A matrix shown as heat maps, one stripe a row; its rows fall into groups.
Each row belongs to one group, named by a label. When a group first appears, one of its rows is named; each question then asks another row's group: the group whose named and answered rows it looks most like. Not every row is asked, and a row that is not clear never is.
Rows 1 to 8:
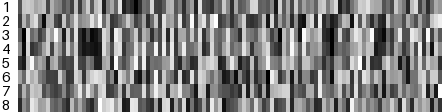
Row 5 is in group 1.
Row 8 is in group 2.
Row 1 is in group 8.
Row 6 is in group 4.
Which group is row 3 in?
1
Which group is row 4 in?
1
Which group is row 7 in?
4
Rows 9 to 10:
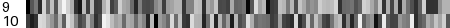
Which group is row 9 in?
8
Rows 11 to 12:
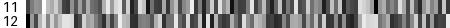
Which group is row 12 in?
8
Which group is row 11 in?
2
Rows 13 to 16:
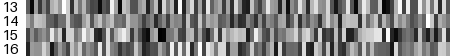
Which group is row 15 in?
8
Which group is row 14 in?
4
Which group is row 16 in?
4
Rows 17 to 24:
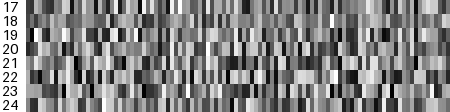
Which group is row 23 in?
4
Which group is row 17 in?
1
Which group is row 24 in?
2
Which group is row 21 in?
4
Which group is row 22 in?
8
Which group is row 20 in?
2
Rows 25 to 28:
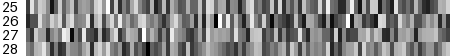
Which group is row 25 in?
4
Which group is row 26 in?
2
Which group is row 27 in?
1
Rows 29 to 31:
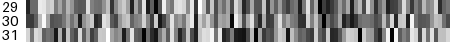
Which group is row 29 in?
2
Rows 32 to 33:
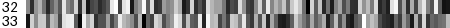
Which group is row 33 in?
8
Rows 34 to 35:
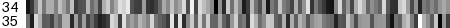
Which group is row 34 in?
2
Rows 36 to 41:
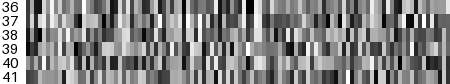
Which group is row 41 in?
2
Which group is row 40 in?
8
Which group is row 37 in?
8
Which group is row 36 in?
8
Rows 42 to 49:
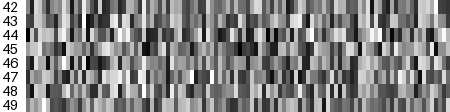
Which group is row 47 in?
2
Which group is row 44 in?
8
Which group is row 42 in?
1
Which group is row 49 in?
4
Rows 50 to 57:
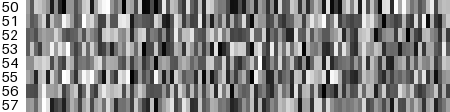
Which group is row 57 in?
4
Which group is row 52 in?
2
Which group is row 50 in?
4
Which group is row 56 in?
2
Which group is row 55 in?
8
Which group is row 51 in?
8
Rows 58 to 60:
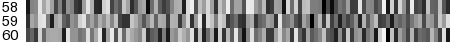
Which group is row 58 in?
2
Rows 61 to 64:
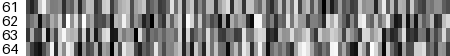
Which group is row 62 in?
8
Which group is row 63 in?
8
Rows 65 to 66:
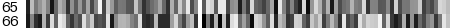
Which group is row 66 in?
8
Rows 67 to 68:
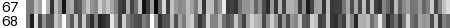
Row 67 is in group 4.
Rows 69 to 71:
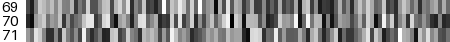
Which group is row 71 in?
1
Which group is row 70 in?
2
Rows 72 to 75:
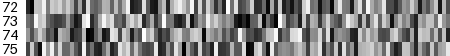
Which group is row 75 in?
8
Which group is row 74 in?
1
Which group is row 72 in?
2
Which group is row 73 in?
4
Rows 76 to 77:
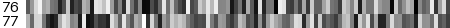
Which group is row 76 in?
4
